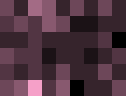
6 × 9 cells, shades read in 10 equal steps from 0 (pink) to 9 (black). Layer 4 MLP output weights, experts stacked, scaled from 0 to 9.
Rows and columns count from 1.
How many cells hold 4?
4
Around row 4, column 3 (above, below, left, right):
6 6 6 8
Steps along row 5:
up down up down up same down up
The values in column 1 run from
5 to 7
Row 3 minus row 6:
2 3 6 1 3 -2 0 -1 4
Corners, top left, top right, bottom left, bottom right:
5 7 5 5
